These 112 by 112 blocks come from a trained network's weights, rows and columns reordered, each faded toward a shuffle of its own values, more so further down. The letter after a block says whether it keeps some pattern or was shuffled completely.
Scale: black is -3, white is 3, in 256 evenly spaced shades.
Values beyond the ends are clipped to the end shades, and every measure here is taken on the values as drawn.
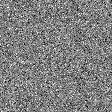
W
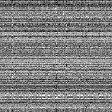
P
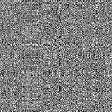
P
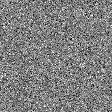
W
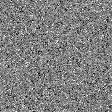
W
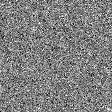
W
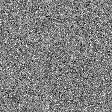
W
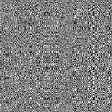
P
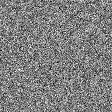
W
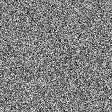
W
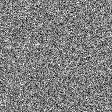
W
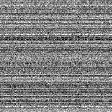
P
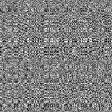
P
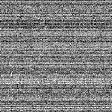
P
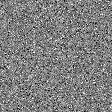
W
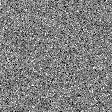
W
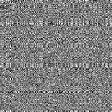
P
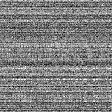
P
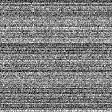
P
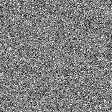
W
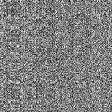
P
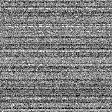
P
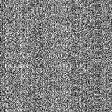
P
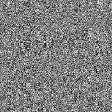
P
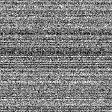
P
